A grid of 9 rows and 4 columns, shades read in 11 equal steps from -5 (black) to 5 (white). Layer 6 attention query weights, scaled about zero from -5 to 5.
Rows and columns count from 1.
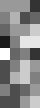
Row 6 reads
-2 0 3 1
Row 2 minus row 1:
-1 1 -3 2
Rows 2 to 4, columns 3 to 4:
-2 -1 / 1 3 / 4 4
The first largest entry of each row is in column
1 2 4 3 1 3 3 4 4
